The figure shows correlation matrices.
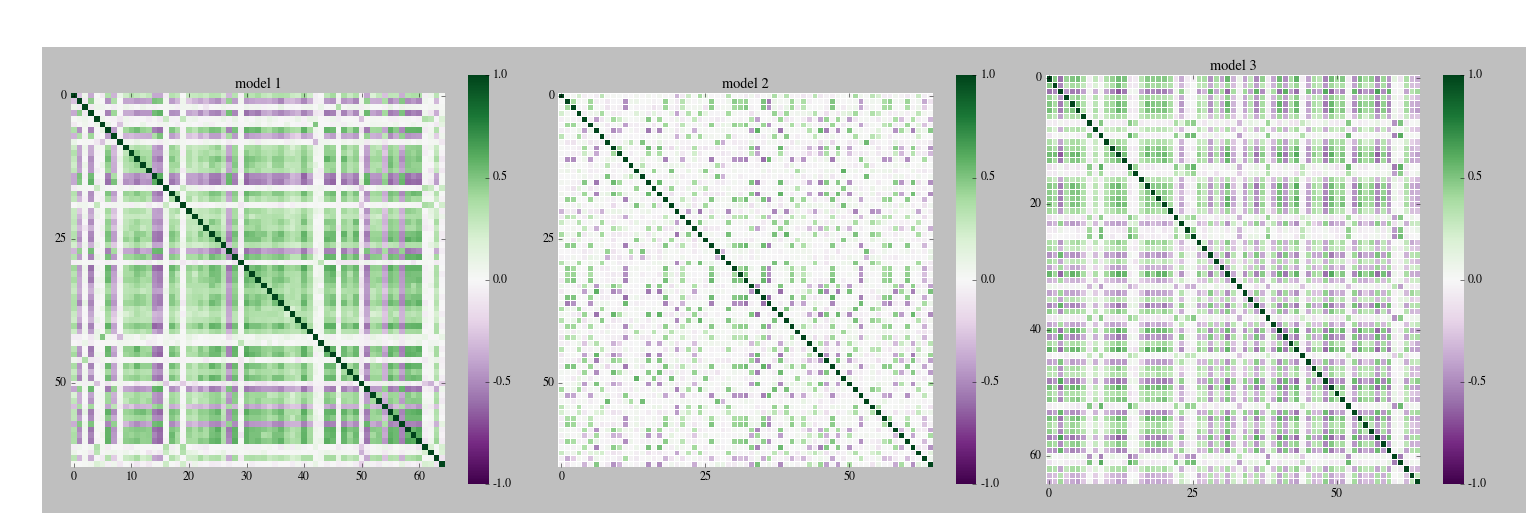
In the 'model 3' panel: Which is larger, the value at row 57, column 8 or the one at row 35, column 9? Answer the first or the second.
the second
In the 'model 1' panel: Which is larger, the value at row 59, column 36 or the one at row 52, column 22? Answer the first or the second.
the first
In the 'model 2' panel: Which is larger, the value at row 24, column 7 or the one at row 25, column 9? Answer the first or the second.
the first
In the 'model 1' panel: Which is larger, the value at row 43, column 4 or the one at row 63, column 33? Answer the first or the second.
the second
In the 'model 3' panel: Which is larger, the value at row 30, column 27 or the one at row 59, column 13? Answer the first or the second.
the first
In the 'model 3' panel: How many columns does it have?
65
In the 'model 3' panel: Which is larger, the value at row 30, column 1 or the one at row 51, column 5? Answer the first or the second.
the second
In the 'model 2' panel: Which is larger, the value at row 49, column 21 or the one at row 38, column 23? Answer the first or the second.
the second
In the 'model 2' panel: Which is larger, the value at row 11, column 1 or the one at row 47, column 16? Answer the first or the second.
the second
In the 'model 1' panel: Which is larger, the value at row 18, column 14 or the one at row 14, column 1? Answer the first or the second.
the second
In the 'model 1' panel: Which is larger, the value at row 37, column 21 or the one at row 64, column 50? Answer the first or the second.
the first
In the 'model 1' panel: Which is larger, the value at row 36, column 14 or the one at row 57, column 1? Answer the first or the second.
the second
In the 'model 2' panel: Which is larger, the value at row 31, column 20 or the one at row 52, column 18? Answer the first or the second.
the first
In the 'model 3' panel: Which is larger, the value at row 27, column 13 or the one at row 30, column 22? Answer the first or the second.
the first
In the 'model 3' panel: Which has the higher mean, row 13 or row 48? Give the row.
13
